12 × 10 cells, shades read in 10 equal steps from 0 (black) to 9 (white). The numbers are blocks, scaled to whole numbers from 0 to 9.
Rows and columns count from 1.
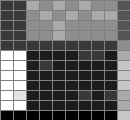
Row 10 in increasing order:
1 1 1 1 1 2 2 6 8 9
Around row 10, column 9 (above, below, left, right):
1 1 1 6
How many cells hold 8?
1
